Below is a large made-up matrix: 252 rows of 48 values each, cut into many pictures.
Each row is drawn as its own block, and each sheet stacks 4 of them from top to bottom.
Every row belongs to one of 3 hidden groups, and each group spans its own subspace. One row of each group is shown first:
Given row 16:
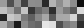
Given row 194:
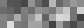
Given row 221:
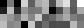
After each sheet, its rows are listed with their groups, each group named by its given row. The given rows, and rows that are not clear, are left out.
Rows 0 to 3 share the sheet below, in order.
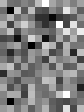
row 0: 16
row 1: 194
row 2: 16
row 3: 221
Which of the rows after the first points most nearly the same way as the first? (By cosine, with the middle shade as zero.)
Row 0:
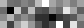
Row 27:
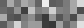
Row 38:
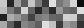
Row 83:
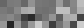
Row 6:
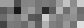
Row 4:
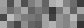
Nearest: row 27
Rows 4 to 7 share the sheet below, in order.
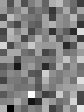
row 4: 16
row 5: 16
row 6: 194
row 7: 194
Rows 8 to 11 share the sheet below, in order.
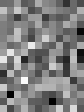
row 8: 194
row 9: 194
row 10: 221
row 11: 16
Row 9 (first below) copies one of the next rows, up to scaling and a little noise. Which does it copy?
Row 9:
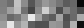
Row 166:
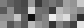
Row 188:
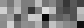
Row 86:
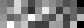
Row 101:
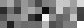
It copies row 86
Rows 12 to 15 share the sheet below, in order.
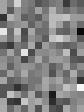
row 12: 221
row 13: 221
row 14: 16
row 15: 221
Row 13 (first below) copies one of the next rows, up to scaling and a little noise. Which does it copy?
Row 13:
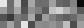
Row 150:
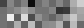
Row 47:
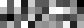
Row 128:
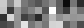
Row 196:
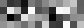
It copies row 47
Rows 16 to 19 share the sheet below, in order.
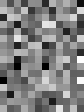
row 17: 194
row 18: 194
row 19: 16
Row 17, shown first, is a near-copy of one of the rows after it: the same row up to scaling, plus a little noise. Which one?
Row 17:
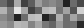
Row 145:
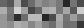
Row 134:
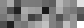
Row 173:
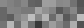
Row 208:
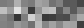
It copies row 145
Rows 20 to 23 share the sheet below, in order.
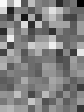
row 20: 221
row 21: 16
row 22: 221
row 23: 194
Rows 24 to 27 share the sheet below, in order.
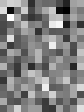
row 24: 221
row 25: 16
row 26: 194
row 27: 16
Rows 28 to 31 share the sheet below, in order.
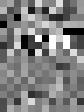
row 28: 194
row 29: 221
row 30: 221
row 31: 194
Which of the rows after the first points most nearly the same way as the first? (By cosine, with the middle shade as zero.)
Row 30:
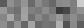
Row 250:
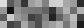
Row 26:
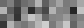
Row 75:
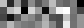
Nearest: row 26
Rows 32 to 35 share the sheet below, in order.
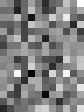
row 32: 194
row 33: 221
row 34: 194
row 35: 194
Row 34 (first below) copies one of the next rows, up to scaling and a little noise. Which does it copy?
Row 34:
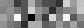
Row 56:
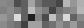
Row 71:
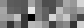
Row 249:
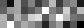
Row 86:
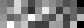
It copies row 56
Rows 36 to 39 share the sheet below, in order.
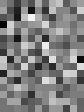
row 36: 194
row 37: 194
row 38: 16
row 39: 221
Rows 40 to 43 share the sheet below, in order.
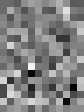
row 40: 221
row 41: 221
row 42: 194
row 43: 16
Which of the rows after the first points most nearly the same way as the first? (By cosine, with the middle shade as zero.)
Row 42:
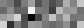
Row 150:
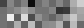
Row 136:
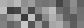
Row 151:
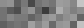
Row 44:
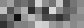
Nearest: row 151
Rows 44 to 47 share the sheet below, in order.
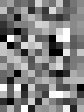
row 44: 194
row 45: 221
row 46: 194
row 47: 221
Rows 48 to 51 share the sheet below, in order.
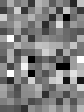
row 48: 16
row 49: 16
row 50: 221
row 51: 194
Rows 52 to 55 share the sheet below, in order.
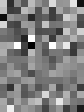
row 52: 16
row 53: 194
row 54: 194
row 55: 194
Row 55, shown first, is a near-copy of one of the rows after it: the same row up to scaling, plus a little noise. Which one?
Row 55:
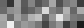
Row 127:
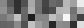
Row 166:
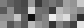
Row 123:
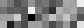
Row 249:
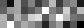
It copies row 249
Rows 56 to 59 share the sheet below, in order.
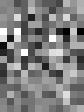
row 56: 194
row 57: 221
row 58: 221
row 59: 221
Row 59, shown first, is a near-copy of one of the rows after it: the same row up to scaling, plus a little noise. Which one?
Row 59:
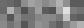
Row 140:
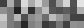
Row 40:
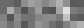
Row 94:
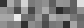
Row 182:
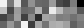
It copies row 40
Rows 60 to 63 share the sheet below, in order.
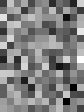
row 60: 16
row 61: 16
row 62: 221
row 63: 16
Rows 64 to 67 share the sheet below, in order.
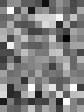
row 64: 16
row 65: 221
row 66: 221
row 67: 16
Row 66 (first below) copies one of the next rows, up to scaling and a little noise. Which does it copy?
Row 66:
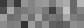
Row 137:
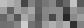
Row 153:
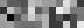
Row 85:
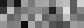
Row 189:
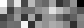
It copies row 85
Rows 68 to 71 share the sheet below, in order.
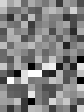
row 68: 221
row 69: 16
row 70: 194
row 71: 194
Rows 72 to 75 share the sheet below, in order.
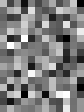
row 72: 221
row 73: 221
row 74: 194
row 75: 221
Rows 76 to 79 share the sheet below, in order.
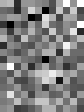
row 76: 194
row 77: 16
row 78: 16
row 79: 16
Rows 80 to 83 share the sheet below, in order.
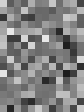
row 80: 16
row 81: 221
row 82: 16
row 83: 194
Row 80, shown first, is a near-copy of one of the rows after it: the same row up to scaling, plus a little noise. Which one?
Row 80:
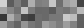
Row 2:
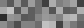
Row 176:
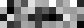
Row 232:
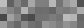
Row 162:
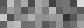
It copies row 232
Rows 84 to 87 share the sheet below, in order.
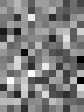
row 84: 194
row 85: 221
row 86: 194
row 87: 221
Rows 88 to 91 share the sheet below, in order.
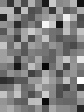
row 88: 16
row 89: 221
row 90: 194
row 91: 194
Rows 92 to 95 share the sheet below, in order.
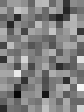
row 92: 194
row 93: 16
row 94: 221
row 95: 194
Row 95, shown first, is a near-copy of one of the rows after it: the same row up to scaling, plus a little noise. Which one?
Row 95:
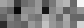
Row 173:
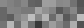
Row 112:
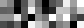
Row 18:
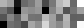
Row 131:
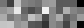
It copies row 18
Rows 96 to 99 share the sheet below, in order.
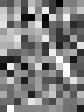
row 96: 194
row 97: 194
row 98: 221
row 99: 194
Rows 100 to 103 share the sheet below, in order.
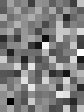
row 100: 16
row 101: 194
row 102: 221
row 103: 221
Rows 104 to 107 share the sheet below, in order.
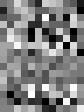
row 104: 194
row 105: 16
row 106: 194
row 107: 16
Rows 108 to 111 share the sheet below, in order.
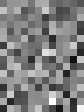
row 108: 194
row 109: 16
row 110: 16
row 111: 16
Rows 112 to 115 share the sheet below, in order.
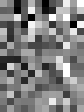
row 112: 194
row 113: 16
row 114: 221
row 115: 16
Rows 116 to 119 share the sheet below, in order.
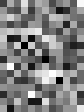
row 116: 221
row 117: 221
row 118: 16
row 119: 194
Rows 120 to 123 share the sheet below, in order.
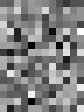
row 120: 194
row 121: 194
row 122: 221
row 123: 194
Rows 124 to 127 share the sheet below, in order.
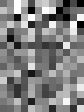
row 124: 194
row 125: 16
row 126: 194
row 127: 194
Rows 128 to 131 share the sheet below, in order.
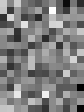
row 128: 221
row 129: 194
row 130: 16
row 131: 194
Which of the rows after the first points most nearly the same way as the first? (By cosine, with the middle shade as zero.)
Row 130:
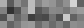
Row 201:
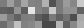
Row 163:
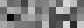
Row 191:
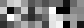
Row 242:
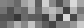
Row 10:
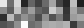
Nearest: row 242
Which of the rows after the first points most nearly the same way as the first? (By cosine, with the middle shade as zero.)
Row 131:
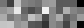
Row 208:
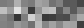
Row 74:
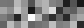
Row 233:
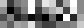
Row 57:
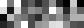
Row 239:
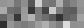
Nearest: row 74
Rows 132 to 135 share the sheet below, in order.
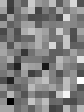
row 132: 16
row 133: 221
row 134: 194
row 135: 221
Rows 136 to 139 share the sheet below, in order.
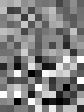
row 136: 221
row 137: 221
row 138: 194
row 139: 194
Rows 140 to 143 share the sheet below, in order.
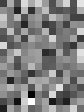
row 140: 221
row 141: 16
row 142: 194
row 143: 194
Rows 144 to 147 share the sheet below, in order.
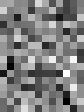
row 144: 194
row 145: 194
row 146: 16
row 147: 221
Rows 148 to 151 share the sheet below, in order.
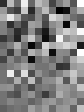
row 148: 221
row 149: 194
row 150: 221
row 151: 194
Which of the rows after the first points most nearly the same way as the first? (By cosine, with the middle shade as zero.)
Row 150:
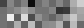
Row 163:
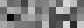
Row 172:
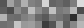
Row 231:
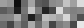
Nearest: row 172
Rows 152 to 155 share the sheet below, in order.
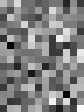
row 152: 221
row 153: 221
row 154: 194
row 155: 16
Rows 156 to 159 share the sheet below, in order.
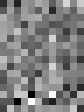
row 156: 221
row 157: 221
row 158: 221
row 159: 194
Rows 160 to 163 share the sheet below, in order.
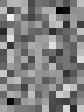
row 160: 221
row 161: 16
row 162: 16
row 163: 221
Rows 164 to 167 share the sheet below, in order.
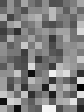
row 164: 16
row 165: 221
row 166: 194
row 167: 16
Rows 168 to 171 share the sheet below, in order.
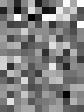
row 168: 194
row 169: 221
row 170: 221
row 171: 221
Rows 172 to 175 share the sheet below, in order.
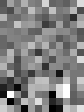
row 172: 16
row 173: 194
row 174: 194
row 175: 221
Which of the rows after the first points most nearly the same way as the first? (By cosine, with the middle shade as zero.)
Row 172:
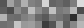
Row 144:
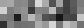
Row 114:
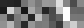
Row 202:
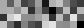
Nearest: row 144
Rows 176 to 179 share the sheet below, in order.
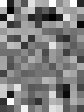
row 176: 16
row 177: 221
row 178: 16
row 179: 221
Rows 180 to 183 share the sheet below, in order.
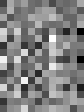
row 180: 16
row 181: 221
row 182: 221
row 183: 221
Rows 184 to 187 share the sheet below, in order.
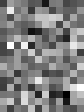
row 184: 16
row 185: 221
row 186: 194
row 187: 221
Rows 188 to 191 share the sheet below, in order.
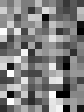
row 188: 194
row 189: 221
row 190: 221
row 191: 221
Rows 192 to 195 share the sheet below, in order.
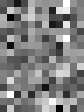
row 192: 221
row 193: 221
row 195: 16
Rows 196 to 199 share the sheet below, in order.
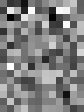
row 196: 221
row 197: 16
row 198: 16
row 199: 221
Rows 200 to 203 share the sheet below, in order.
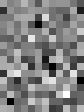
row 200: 194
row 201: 16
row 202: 16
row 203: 221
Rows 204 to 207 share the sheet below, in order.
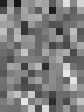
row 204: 221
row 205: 221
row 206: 221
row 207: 221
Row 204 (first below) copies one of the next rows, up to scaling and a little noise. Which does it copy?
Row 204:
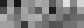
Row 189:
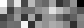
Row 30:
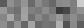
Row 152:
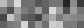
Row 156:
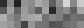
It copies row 156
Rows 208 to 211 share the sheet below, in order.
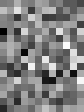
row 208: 194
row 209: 221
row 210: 16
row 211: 194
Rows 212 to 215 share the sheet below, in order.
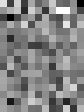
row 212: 221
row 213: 16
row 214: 221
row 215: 221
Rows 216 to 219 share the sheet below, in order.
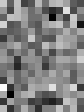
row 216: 16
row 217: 194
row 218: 194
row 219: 16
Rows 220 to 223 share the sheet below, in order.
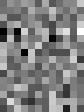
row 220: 16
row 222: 16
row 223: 221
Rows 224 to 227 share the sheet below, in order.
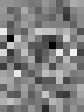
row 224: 221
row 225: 16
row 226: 194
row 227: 221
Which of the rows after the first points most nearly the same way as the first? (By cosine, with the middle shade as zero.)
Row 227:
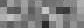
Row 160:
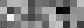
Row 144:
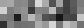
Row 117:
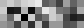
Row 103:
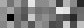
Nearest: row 160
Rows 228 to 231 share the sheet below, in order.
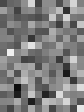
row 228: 16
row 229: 194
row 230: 221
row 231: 194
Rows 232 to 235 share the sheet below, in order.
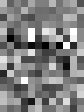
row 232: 16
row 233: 16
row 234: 221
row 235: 194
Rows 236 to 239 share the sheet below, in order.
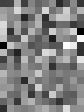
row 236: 194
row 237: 16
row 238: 221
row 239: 194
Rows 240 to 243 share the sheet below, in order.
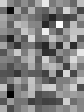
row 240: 16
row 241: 16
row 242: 16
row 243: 16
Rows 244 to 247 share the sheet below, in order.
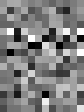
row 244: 221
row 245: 194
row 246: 194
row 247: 194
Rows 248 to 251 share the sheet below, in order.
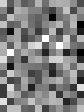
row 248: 16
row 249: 194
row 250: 16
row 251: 16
